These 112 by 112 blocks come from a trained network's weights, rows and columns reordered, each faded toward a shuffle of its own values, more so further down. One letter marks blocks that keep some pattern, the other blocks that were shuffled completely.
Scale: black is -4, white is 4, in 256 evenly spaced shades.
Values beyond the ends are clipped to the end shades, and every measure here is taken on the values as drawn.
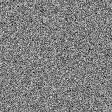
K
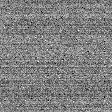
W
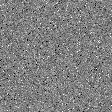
K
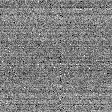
W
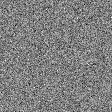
K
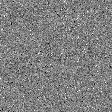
W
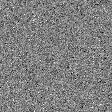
K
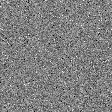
K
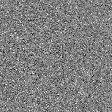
W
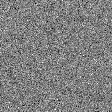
W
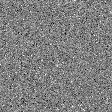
K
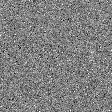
K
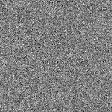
W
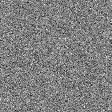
K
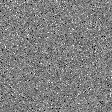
K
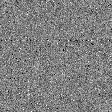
W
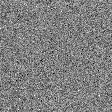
K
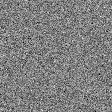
K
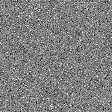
K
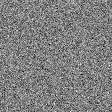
K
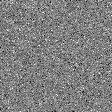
K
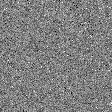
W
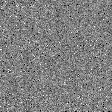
W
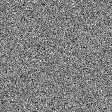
K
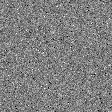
K
